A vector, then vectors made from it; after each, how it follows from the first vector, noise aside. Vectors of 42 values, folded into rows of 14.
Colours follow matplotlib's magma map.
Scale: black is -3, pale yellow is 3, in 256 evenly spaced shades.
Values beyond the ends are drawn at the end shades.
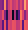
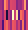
sign-scrambled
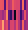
reversed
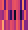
reversed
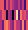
sign-scrambled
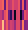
reversed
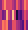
sign-scrambled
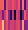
reversed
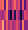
reversed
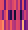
reversed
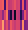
reversed
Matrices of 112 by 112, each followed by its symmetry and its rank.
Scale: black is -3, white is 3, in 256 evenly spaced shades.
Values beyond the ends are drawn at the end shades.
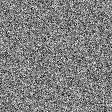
antisymmetric, full rank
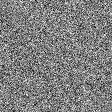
antisymmetric, full rank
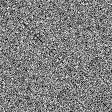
symmetric, full rank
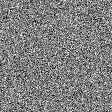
antisymmetric, full rank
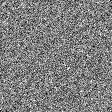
symmetric, full rank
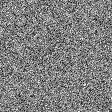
symmetric, full rank
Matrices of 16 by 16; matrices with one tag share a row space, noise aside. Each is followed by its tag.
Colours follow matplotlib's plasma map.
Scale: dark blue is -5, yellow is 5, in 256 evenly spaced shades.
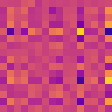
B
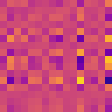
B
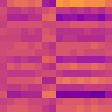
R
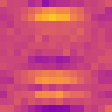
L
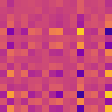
B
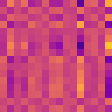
B
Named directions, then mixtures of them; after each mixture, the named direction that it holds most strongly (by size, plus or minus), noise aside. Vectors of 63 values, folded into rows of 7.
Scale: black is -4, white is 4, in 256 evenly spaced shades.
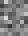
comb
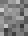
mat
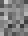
comb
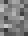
mat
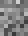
mat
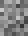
mat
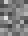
comb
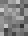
mat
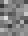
comb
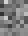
comb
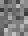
mat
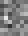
comb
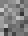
mat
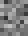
comb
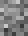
mat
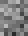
mat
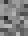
comb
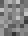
mat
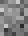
mat
